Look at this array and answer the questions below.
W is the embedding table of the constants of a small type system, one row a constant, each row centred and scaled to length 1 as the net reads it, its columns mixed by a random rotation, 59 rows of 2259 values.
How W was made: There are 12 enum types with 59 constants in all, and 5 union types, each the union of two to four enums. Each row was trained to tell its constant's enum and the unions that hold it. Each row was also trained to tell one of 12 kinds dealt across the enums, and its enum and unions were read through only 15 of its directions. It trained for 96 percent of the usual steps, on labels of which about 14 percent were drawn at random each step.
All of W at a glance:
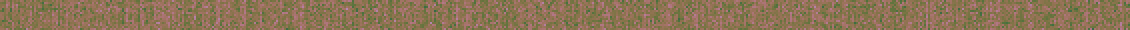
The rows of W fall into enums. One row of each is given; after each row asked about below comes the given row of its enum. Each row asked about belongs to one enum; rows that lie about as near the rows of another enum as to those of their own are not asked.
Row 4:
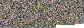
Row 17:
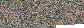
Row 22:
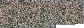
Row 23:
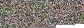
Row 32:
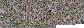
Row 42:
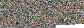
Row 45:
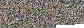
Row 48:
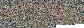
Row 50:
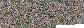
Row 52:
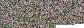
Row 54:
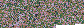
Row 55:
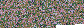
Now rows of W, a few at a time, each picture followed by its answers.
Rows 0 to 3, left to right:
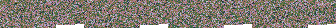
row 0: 17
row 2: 23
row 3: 22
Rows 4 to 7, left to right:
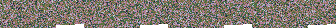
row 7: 55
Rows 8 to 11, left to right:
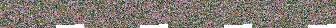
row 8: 55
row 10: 4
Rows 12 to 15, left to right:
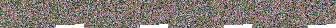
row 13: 32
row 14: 23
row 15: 52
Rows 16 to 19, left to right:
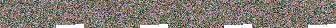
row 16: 22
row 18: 48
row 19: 22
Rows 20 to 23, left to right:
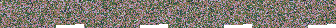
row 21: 32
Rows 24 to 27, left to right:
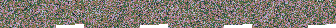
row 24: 54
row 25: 52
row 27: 52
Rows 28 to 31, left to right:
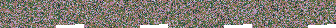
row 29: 52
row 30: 48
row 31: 32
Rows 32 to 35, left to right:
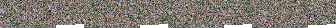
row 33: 17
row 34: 55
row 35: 52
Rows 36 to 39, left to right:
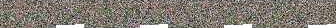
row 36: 55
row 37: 23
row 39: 17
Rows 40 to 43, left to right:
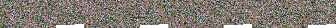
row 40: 42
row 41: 17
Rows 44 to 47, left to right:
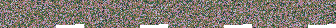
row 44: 23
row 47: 17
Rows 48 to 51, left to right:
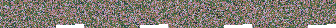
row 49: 55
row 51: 32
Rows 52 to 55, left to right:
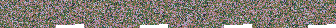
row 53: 42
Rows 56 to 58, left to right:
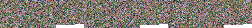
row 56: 23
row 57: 48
